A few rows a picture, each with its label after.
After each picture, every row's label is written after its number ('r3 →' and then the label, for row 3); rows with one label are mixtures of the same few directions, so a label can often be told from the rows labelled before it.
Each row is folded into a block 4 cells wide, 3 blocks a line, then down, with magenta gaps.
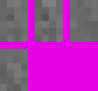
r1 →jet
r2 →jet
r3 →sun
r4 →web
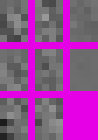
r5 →web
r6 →jet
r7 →sun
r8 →web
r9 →jet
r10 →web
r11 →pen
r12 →sun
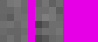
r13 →jet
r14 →pen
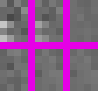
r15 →pen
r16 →pen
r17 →jet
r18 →jet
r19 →sun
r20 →sun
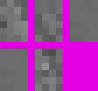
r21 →sun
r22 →web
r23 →pen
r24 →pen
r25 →jet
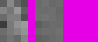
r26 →sun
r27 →pen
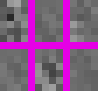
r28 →jet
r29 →web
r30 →pen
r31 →web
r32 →web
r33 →sun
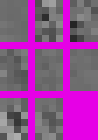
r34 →pen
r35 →jet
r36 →pen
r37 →sun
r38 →jet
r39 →sun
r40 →web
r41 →web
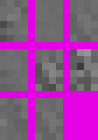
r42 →pen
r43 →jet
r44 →web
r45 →pen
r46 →web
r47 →jet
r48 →sun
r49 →web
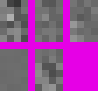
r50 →jet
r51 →jet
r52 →pen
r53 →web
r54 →web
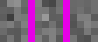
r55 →jet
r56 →jet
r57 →web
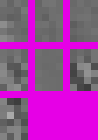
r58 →pen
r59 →jet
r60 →pen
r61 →web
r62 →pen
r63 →web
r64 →jet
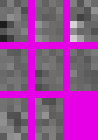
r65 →pen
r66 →pen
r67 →pen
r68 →jet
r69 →pen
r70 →sun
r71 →web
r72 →jet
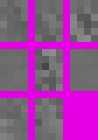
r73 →sun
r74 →web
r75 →web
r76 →sun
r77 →jet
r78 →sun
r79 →pen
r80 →sun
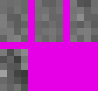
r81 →web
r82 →jet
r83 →jet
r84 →sun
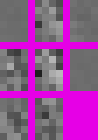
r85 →pen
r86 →sun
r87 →pen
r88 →jet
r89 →sun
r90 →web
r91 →web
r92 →jet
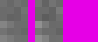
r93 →pen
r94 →pen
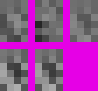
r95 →web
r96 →pen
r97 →web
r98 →web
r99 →web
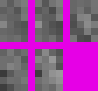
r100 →sun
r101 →sun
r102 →web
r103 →pen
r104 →sun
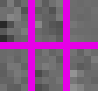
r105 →pen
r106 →sun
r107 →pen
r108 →web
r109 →pen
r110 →pen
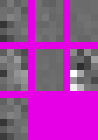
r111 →pen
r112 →jet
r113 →web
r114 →sun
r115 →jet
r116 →pen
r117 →pen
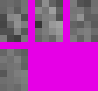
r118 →web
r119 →sun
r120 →jet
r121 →sun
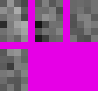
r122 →sun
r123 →pen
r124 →web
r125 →jet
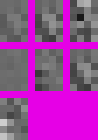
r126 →web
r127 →web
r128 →jet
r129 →jet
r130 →pen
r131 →web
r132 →pen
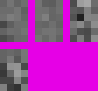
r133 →pen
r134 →jet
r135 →jet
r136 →web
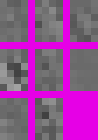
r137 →jet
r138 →sun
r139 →web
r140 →web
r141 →jet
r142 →pen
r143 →pen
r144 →jet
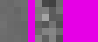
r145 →sun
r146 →jet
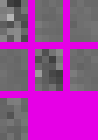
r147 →jet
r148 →pen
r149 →sun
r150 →sun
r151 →sun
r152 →pen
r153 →jet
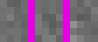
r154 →jet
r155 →web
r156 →pen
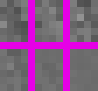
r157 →sun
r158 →sun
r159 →jet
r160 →jet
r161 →web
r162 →pen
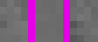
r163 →sun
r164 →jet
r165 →pen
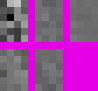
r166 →jet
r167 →jet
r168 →pen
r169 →sun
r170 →web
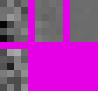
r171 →pen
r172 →pen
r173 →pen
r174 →jet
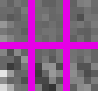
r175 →pen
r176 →jet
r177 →jet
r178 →pen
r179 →web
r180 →web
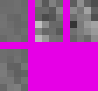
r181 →web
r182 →pen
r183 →sun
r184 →web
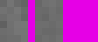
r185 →sun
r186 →jet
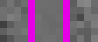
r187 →pen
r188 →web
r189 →jet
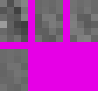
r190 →sun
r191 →web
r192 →web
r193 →web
